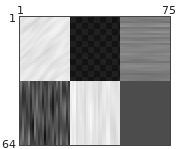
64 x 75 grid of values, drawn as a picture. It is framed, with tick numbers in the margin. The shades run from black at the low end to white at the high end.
It is made of 2 by 3 panels. Panel 1,1: very high, slanting up to the right, faint in contrast. Panel 1,2: very low, checkered, faint in contrast. Panel 1,3: middling, streaked across, faint in contrast. Panel 2,1: low, streaked downward. Panel 2,2: very high, streaked downward, faint in contrast. Panel 2,3: low, flat.
